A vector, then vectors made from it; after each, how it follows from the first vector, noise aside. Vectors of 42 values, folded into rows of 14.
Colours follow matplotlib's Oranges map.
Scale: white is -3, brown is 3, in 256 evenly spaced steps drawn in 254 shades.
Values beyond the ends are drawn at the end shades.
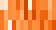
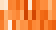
copied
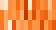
copied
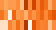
wrapped around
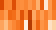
reversed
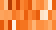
wrapped around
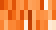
reversed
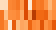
copied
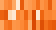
wrapped around
